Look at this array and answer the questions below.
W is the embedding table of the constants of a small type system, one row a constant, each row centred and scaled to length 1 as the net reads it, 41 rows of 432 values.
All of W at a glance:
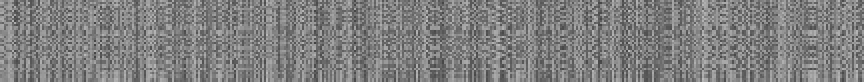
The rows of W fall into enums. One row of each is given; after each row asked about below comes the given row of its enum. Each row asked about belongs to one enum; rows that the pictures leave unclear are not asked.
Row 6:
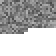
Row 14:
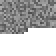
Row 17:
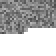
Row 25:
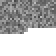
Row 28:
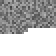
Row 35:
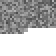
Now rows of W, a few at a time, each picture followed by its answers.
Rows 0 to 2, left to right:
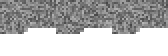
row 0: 17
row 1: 6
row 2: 17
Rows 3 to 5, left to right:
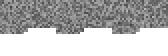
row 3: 28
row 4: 14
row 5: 25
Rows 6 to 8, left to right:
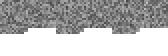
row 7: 28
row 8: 25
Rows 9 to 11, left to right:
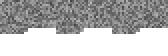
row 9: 6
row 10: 25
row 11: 28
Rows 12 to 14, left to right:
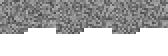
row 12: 6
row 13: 14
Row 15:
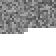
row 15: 35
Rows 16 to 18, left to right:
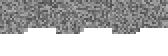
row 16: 35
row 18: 14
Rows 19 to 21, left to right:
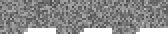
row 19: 35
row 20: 28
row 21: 25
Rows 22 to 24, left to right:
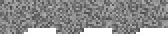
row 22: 28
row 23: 14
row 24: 14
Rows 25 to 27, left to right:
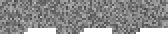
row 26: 28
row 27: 14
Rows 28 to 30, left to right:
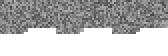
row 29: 35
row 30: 6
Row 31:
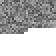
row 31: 6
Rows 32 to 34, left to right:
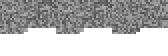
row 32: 35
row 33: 35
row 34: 14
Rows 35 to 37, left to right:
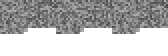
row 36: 17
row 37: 35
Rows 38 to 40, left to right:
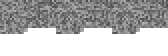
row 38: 35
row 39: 17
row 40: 17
